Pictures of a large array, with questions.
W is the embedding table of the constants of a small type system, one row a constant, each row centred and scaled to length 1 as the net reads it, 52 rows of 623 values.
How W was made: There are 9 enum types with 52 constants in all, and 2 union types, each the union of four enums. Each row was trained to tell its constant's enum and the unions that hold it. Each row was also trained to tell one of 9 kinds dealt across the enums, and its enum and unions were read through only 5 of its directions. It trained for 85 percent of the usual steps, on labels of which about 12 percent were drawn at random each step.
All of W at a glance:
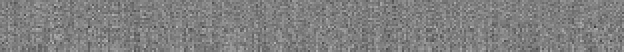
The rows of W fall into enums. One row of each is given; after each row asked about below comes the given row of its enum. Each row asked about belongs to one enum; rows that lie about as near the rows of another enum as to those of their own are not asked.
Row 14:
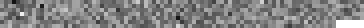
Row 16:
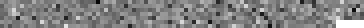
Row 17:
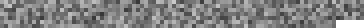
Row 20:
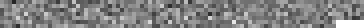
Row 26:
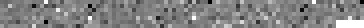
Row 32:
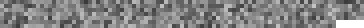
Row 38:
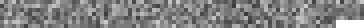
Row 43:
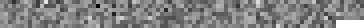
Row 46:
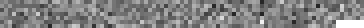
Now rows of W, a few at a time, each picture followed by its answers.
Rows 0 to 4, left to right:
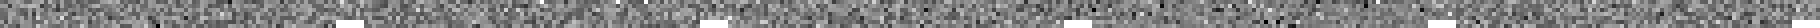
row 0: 16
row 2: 43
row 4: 38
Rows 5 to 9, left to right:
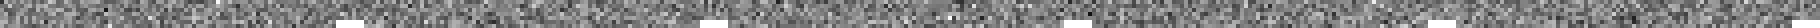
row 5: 43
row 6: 43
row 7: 20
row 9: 43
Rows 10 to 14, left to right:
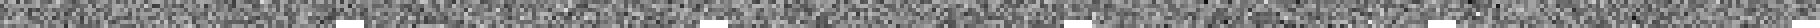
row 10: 38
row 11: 46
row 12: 38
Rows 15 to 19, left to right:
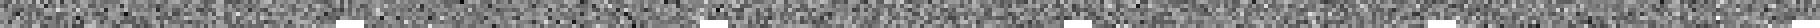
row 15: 43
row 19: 43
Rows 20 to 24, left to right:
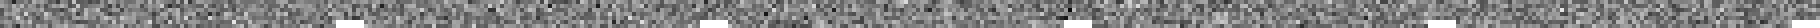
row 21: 43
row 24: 20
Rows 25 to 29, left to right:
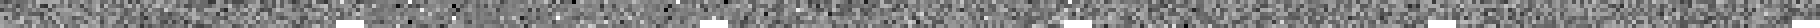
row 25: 14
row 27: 32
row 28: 38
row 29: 38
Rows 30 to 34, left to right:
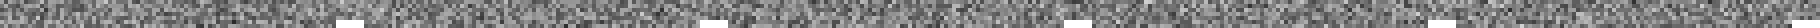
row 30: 38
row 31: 16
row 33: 38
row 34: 20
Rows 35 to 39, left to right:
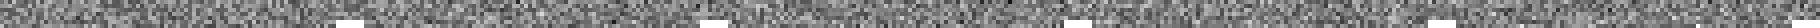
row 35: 14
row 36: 20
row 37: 16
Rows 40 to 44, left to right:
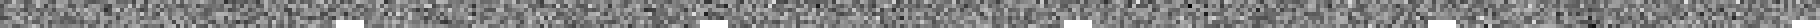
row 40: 20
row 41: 20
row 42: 32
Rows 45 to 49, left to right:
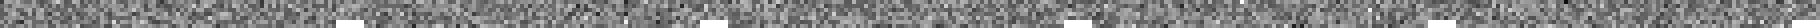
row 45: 16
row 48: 32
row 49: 14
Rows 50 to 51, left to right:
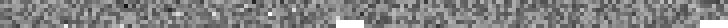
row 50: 20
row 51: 32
